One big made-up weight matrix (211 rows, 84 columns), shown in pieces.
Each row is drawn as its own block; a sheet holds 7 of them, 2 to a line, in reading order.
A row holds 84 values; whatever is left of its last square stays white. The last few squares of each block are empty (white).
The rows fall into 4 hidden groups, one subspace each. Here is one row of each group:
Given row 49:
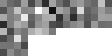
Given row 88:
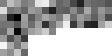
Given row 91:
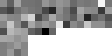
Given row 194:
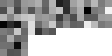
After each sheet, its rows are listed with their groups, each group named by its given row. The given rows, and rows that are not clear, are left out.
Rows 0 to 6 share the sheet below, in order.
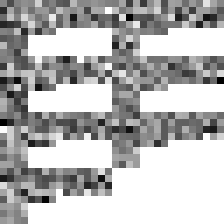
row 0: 194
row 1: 49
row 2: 194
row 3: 91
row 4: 91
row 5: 91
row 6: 91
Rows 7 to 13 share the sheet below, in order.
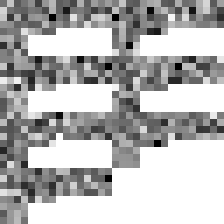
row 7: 194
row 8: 49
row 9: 194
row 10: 88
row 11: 49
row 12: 91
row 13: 194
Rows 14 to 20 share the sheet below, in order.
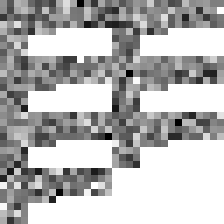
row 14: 194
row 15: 194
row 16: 194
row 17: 49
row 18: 91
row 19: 88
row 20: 49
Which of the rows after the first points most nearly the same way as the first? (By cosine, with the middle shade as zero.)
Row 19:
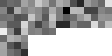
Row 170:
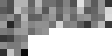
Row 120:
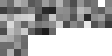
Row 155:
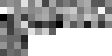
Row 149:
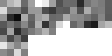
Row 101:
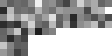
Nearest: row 155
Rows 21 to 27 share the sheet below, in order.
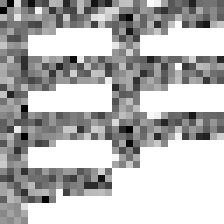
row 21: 49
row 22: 88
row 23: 194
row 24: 88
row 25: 49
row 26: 88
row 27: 91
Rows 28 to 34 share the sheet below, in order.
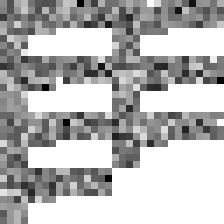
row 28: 194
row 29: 88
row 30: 91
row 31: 91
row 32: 88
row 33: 194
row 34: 194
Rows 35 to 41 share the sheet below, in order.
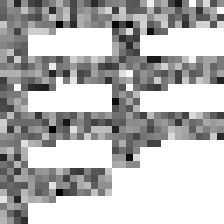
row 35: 88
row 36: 194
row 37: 88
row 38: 88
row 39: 194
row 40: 49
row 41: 88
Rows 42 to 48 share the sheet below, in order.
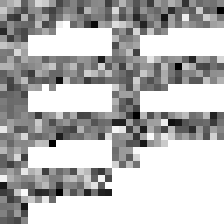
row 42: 88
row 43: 194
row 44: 91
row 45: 88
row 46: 49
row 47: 91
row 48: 91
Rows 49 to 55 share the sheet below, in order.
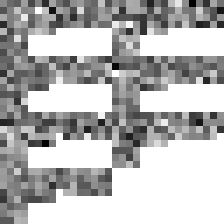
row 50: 194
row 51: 49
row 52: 91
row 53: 91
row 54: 91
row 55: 88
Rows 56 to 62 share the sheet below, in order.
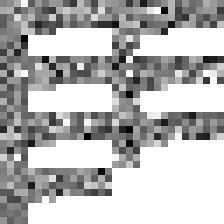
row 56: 91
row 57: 49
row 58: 49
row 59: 49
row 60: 194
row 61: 88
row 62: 91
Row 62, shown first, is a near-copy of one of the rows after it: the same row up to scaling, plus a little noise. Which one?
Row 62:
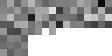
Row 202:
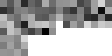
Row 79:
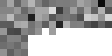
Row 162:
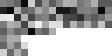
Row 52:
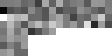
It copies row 79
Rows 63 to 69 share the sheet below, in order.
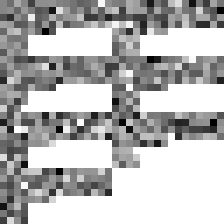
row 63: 91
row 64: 194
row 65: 49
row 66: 88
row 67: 49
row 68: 91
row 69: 49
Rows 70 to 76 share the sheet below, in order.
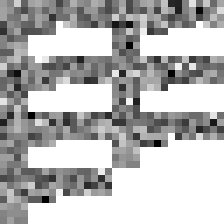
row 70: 88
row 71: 194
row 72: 88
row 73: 49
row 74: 49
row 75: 91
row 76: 91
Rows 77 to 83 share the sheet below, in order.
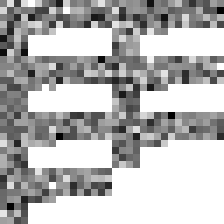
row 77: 49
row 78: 194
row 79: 91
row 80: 194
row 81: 88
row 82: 49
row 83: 194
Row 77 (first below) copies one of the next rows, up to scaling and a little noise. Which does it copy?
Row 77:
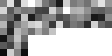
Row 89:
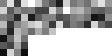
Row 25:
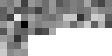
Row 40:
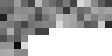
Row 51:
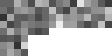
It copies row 89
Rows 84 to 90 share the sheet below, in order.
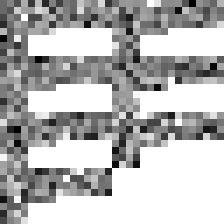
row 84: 49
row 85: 88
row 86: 88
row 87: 91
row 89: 49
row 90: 88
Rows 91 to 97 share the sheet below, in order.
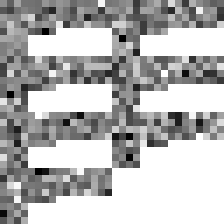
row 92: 194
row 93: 194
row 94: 194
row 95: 88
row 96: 194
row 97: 88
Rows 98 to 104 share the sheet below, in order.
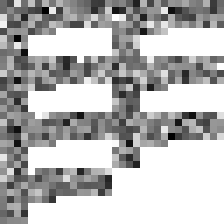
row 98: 49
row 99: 91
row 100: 194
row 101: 194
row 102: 88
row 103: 88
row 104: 49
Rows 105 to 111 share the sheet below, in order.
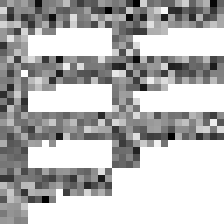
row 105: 194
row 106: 91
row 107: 49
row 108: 91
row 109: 91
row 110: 91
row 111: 91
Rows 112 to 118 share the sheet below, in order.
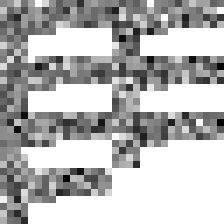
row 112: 88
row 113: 194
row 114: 49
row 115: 194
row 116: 91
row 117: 194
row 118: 88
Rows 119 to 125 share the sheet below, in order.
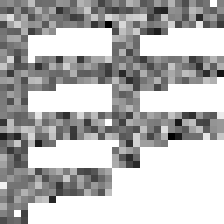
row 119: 91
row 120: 91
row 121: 49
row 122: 91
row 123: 194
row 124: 88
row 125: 49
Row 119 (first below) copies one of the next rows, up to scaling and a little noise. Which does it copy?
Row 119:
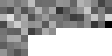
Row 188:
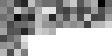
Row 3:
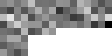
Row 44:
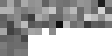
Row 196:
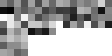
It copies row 3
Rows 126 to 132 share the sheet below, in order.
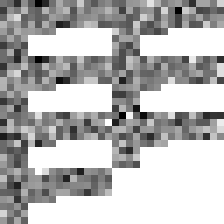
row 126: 88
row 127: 88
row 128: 88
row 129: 49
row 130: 194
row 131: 49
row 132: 88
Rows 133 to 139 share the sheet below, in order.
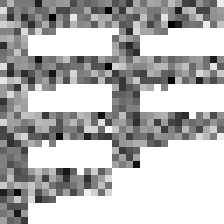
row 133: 194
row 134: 88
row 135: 194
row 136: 91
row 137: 91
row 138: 194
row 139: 194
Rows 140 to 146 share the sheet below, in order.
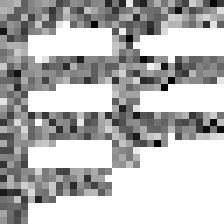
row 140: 88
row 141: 49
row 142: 88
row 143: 49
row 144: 49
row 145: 91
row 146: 194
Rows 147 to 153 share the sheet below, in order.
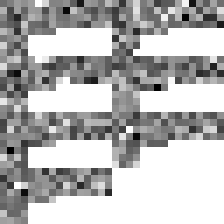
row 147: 88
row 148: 194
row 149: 88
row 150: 91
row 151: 194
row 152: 49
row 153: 49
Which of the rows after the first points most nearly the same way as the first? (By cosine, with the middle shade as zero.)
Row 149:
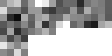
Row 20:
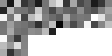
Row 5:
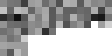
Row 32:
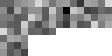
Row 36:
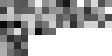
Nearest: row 5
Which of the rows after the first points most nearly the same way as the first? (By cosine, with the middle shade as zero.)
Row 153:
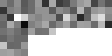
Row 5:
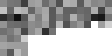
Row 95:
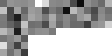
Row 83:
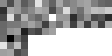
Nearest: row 83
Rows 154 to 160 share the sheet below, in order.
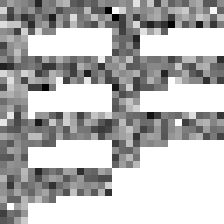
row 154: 194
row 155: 91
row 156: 91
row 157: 88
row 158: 49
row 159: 88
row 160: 194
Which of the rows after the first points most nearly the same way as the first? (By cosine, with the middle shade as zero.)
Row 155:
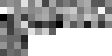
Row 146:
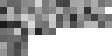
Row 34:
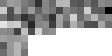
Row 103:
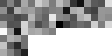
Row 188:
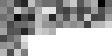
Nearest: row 103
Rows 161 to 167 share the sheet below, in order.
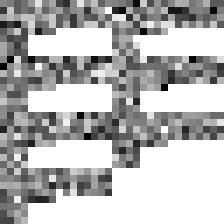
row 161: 194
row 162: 91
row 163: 49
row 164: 49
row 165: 194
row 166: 194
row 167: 88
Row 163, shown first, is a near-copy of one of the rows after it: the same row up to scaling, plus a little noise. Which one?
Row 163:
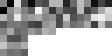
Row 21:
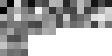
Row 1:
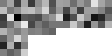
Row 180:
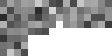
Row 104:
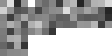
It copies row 21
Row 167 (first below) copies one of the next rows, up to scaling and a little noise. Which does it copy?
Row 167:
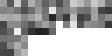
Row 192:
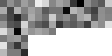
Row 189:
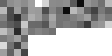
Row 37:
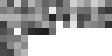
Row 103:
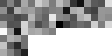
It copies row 37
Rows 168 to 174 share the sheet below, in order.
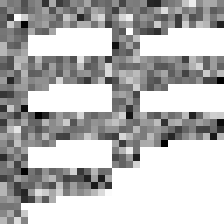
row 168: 49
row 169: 88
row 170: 49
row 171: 91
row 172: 88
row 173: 49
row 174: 91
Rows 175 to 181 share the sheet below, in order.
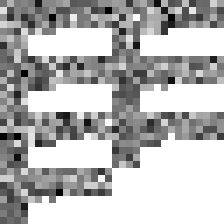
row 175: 194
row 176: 49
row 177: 49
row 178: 91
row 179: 194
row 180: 49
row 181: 91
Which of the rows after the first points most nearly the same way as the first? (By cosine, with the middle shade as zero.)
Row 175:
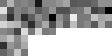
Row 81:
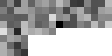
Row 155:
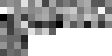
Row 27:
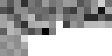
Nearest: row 27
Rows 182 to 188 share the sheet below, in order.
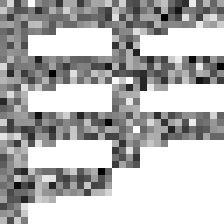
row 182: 49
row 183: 194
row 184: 194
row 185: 194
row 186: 194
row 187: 49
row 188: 91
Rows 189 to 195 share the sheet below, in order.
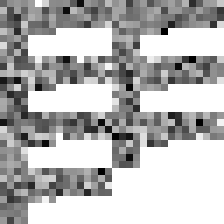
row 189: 88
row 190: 49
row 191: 194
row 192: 88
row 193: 91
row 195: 91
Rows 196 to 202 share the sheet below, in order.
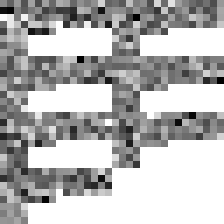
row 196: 91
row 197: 49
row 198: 194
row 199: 91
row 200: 194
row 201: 88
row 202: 91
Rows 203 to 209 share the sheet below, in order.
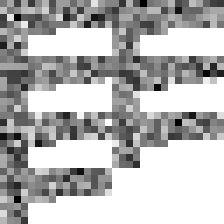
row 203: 49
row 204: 49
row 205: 91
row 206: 91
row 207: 194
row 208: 88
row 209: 88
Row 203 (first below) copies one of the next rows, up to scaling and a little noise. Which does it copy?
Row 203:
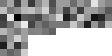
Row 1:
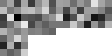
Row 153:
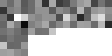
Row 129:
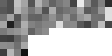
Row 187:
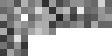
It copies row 1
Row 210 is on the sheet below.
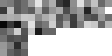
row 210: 194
